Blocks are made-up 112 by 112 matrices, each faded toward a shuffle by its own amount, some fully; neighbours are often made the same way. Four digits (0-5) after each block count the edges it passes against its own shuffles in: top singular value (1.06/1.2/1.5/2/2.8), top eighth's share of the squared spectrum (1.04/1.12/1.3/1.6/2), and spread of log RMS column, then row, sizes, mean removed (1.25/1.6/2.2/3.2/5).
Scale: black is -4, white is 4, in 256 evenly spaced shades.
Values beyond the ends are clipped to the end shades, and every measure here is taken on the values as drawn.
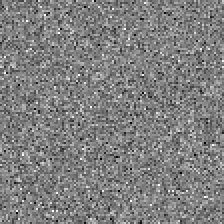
0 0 0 0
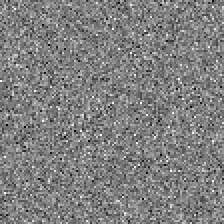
0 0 0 0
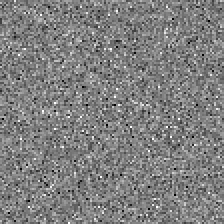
0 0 0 0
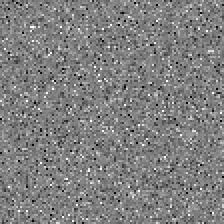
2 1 0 0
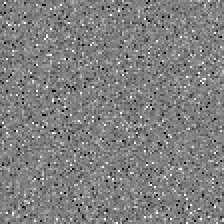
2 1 0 0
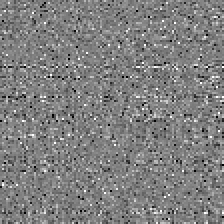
4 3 2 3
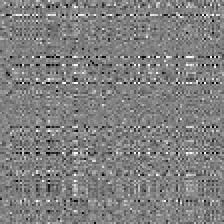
5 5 3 4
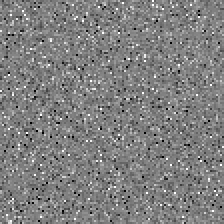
1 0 0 0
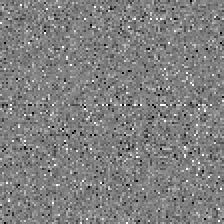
3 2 1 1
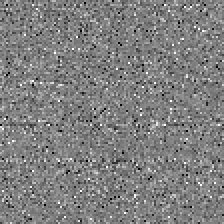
3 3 1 2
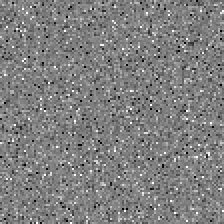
0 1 0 0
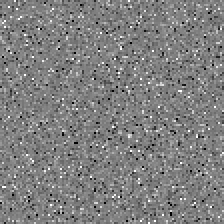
0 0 0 0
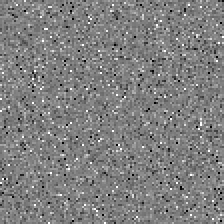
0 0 0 0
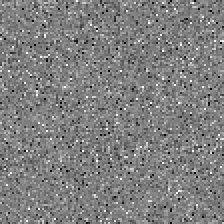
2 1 0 0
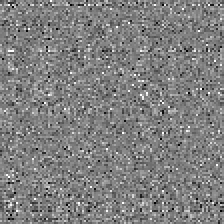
4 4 2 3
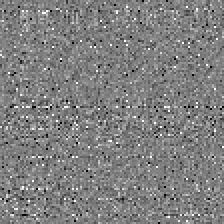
4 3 2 2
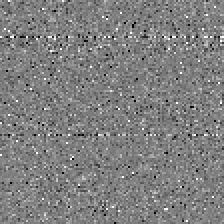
4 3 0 2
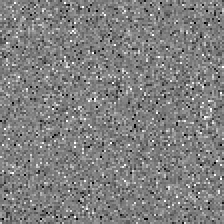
2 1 0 0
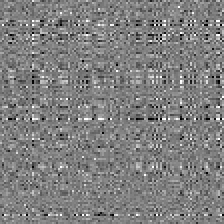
5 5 3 4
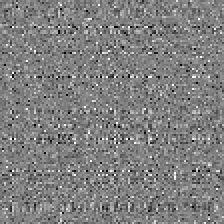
5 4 3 3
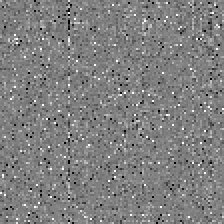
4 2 1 0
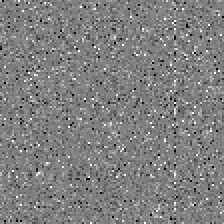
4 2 1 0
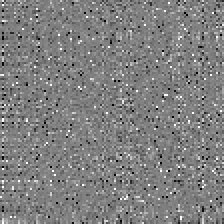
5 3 2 1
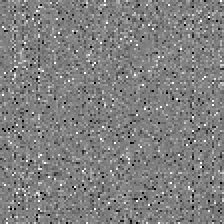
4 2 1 1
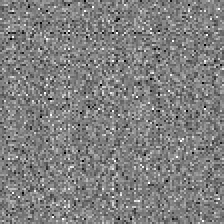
4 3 2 2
